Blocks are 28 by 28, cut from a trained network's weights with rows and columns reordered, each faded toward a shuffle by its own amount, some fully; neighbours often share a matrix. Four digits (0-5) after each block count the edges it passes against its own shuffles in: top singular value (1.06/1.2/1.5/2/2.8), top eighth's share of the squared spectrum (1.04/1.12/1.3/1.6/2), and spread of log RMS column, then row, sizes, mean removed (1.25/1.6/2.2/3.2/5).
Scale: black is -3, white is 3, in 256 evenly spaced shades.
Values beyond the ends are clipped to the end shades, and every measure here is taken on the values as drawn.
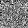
1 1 0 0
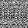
3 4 0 2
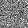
0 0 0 0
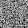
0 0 0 0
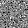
0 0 0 1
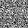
2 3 0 0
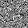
0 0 0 0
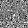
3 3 1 1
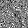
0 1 0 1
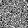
2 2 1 0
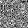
2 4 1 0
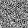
1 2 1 0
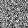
2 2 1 0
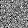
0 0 0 0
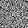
2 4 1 0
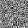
3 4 2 0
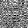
3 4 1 2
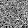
1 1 0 0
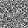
2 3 2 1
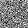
0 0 0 0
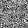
0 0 0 0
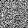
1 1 0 0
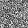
2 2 0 0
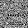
2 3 0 1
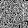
1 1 0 0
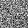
1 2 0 0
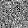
3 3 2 0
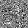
2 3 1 1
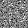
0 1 1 0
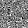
2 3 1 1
